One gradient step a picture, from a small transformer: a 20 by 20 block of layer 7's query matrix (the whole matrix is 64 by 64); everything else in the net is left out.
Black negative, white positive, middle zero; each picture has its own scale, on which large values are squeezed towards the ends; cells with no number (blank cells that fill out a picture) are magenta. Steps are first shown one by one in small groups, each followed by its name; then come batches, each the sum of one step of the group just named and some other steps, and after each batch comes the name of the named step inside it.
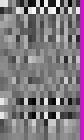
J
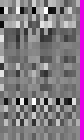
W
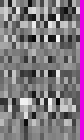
J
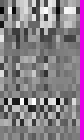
W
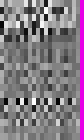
W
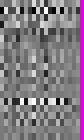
W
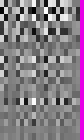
W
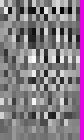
J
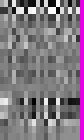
J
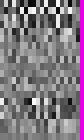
J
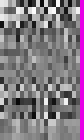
J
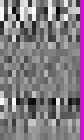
J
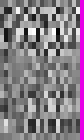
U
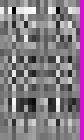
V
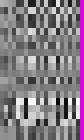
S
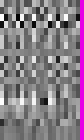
S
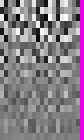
U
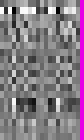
V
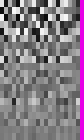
S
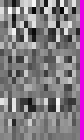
V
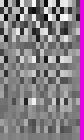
U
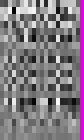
V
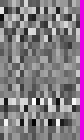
U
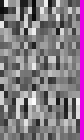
S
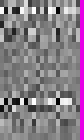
U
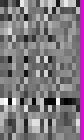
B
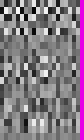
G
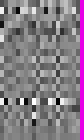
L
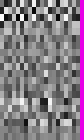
G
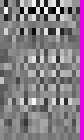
G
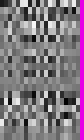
B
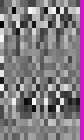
L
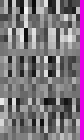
B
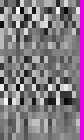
B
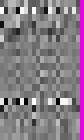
L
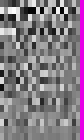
G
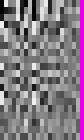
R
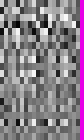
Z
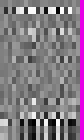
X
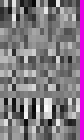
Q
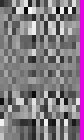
X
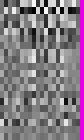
Z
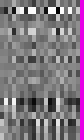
X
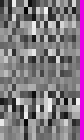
Q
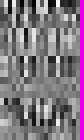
Q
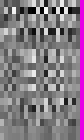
Q
